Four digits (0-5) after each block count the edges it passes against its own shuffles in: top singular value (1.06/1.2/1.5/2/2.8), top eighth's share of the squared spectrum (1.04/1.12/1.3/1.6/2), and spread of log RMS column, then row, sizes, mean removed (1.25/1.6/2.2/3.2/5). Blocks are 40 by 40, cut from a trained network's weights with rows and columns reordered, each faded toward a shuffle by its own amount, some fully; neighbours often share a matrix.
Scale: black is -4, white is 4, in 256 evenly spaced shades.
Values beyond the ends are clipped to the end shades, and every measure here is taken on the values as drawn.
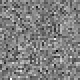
0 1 0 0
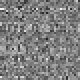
4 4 1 2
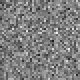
2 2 0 0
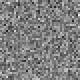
0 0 0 0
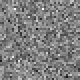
0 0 0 0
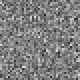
2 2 0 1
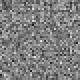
3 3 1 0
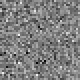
0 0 0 0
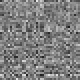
4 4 2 3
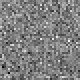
0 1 0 0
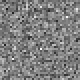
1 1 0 0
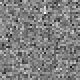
1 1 0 0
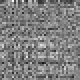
4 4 2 2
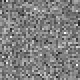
1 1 0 0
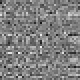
4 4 2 2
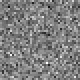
1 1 0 1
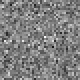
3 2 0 0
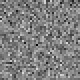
1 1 0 0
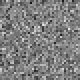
2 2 0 0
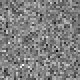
0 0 0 0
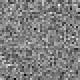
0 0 0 0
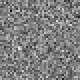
2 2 0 0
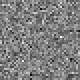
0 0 0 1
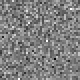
1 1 0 0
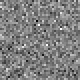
0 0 0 1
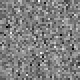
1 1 0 0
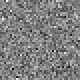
1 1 0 0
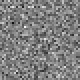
2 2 0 1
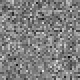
2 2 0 0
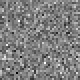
2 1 0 0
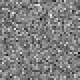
1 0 0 0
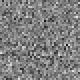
3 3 0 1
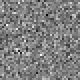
1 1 0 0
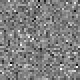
2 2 0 0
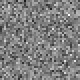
1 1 0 0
